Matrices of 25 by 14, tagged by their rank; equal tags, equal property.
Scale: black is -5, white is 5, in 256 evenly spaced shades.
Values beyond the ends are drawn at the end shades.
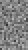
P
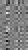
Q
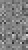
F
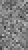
P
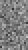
P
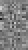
F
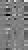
Q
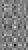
Q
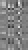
Q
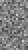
P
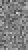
P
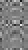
Q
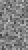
P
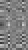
Q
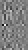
F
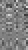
F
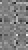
F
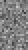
P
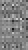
F
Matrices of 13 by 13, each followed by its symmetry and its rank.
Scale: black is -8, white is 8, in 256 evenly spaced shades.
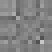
symmetric, rank two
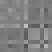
symmetric, rank two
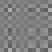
symmetric, rank one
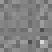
symmetric, rank two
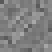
symmetric, full rank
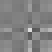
symmetric, rank one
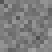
symmetric, full rank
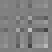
symmetric, rank one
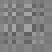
symmetric, rank one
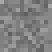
neither, full rank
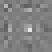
symmetric, rank two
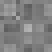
symmetric, rank two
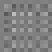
symmetric, rank one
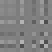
symmetric, rank one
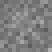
symmetric, full rank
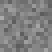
neither, full rank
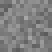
neither, full rank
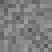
symmetric, full rank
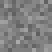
neither, full rank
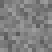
neither, full rank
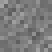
symmetric, full rank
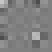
symmetric, rank two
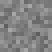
neither, full rank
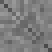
symmetric, full rank
